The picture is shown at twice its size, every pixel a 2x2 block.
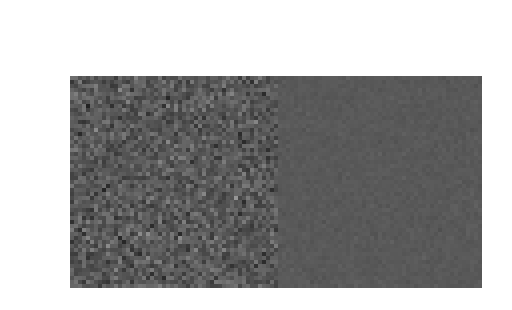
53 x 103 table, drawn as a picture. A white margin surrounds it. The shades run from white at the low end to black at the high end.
There are no regular stripes. The halves do not mirror each other. The distribution is heavy-tailed on both sides. Fine speckle covers the field. The right part is calmer, past a seam about 50% of the way across. There is no overall slope.
